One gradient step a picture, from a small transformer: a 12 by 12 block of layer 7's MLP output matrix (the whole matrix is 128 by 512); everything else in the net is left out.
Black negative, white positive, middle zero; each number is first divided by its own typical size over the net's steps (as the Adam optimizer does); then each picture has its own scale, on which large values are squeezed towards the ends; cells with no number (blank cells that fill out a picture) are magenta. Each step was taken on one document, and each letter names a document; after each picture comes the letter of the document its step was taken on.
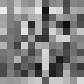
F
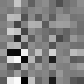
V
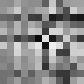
F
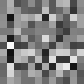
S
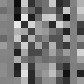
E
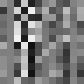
E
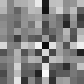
F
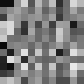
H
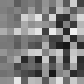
F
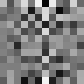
S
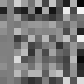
E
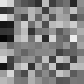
H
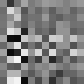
V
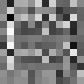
S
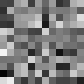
H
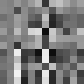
F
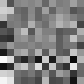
H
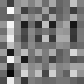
S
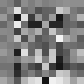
F
